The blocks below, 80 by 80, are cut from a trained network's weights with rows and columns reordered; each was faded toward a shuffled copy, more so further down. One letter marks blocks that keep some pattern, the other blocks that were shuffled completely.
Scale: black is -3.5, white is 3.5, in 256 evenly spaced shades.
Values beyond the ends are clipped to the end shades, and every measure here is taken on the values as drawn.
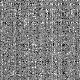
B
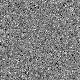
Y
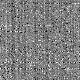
B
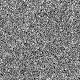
Y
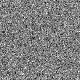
Y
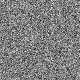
Y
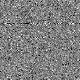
B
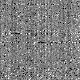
B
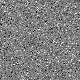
Y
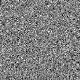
B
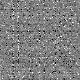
B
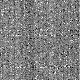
B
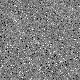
Y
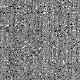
B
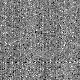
B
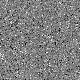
Y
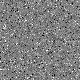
Y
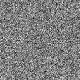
B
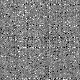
B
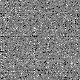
B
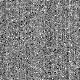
B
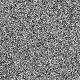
Y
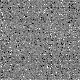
B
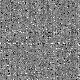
B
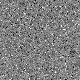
Y
